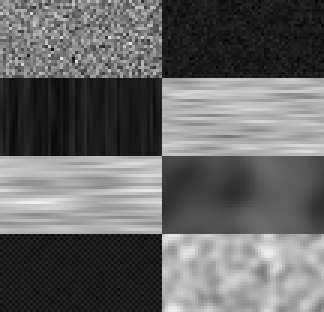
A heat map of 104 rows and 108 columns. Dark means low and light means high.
The table splits into 4 rows of 2 panels. Panel 1,1: middling, fine-grained, strong in contrast. Panel 1,2: very low, fine-grained, faint in contrast. Panel 2,1: very low, streaked downward, faint in contrast. Panel 2,2: high, streaked across. Panel 3,1: high, streaked across. Panel 3,2: low, smooth. Panel 4,1: very low, checkered, faint in contrast. Panel 4,2: high, blotchy.
